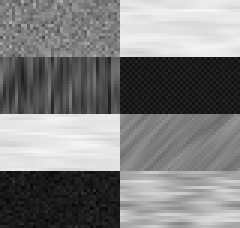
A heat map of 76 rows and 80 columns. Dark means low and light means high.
It is made of 4 by 2 panels. Panel 1,1: middling, fine-grained. Panel 1,2: very high, streaked across, faint in contrast. Panel 2,1: low, streaked downward. Panel 2,2: very low, checkered, faint in contrast. Panel 3,1: very high, streaked across, faint in contrast. Panel 3,2: middling, slanting up to the right, faint in contrast. Panel 4,1: very low, fine-grained, faint in contrast. Panel 4,2: high, streaked across.
